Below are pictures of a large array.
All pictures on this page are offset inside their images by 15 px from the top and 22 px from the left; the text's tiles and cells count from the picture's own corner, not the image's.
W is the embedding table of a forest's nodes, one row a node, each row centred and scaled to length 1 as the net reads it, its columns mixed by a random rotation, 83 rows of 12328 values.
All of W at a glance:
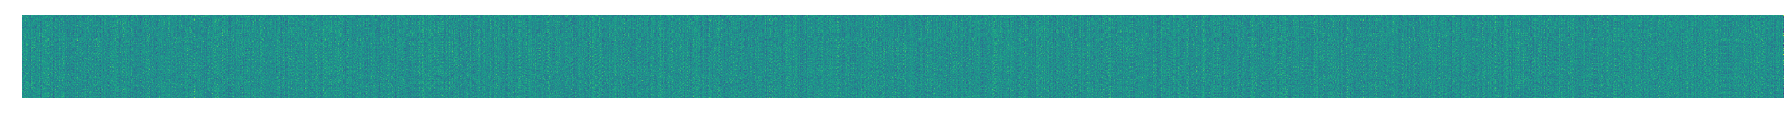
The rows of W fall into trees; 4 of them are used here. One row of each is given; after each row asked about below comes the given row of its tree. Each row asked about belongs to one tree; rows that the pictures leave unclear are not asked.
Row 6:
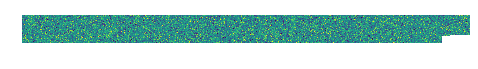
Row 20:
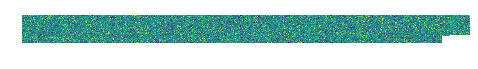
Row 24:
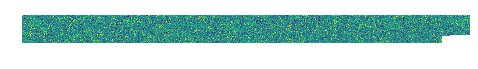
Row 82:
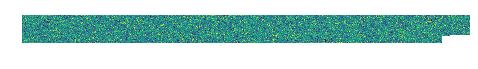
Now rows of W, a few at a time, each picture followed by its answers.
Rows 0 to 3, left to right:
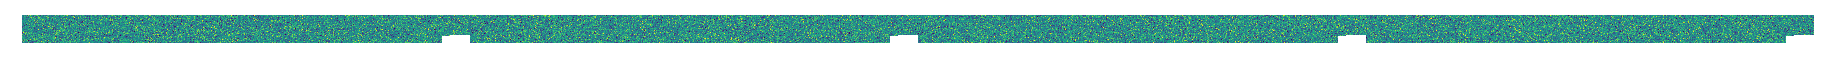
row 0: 20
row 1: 6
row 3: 82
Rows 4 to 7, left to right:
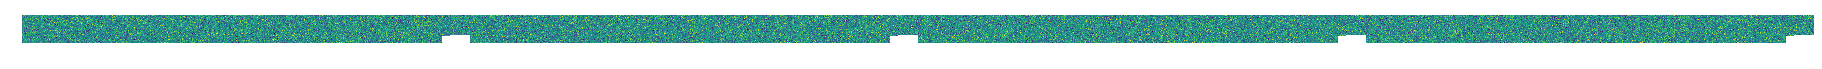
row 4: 82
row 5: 82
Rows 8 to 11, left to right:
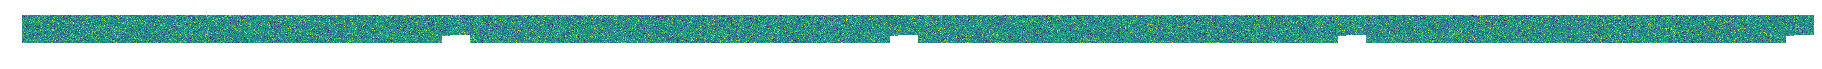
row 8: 82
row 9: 6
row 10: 24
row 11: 6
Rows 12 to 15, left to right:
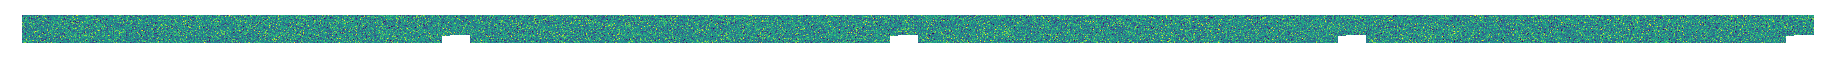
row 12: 82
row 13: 82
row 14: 6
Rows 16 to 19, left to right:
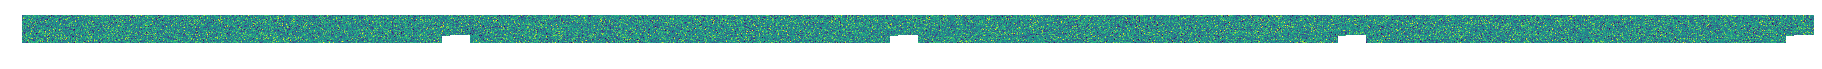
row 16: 6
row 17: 6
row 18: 20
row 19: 82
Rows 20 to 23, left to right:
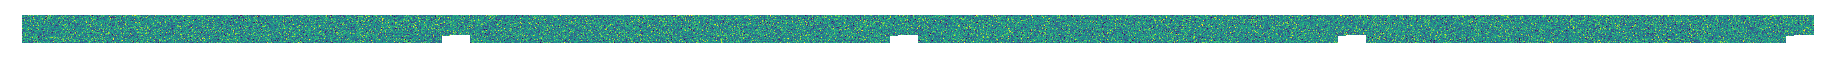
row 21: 82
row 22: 6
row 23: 24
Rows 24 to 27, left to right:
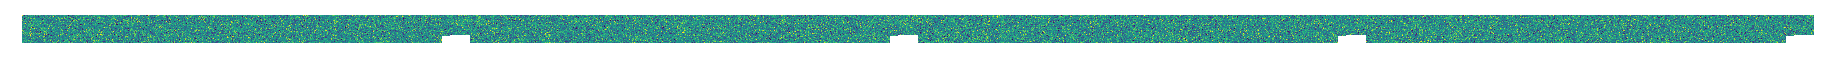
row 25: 24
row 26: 6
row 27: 6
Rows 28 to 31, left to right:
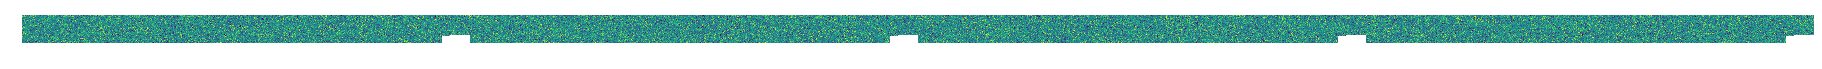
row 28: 20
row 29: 6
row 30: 6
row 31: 24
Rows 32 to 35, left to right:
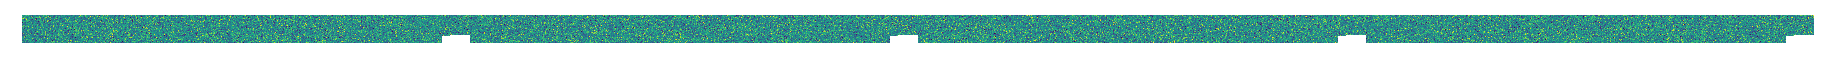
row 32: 6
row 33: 20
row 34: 6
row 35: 20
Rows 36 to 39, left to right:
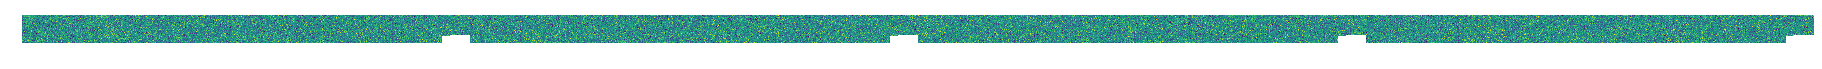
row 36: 6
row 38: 24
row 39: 20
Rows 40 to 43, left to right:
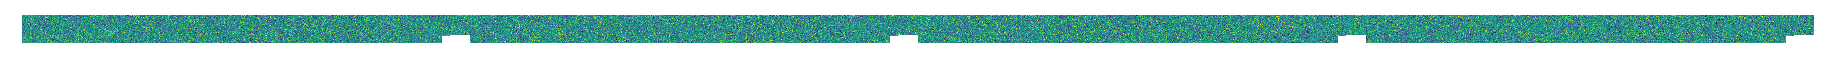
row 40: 6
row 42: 20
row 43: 82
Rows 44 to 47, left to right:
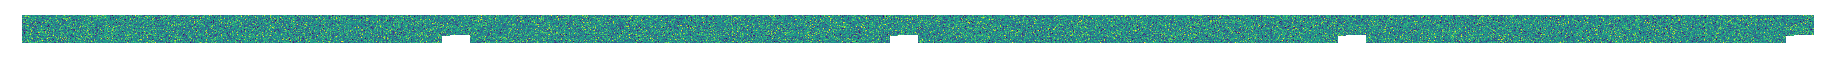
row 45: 20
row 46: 82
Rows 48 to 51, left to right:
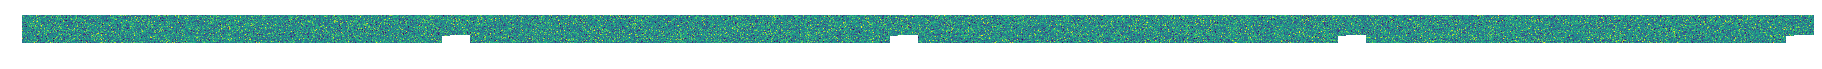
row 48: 24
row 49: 20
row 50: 82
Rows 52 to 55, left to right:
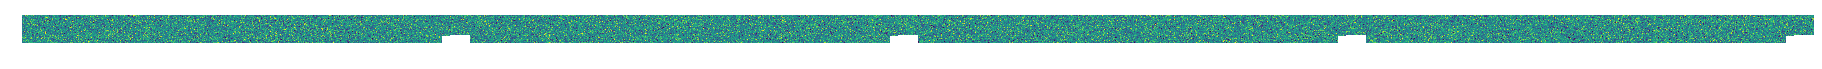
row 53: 24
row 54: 82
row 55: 6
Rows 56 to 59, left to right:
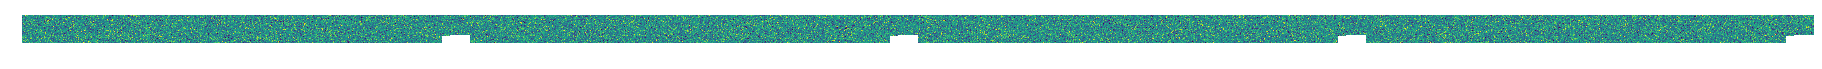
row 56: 6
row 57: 82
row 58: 6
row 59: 24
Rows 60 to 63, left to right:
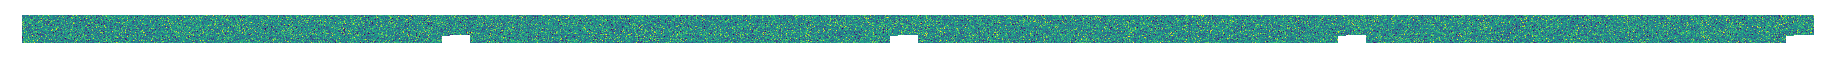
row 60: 82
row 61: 20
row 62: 24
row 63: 20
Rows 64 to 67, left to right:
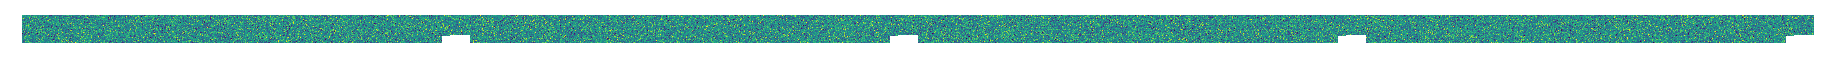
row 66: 6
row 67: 6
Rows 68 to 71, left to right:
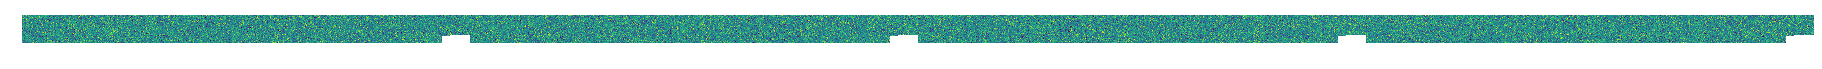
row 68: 6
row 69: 24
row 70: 20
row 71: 82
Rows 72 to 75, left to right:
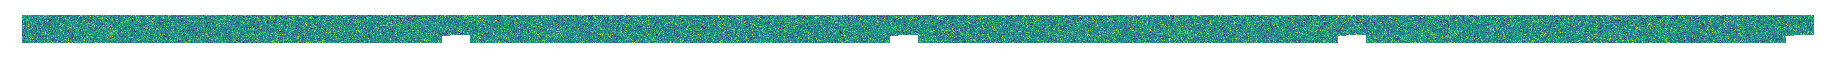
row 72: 6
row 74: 82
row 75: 6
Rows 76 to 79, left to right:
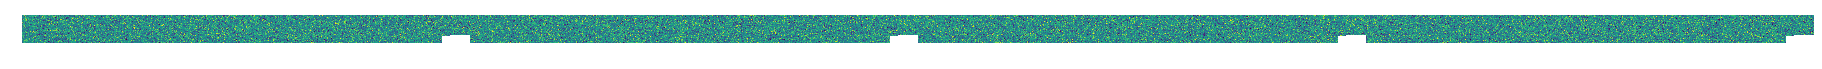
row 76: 82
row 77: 24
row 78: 24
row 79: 82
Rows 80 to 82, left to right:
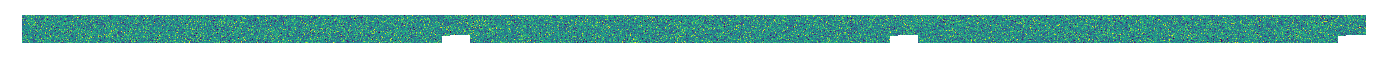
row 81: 24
